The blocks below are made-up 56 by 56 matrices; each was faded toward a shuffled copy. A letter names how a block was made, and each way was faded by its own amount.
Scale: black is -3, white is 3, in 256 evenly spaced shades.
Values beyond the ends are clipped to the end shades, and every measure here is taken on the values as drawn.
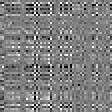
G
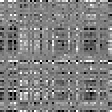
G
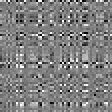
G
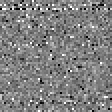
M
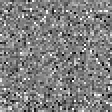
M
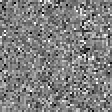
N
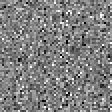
N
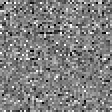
M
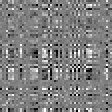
G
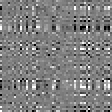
G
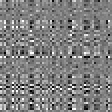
G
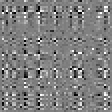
G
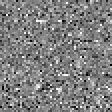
M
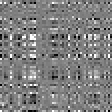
G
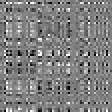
G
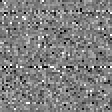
M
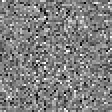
N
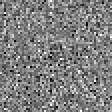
N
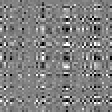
G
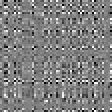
G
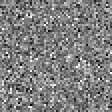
N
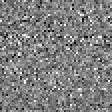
M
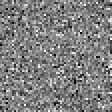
N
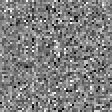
N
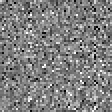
N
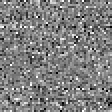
M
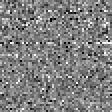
M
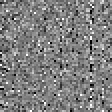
N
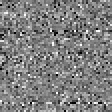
M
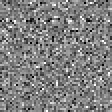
M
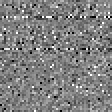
M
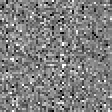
N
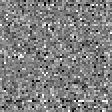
M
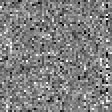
N
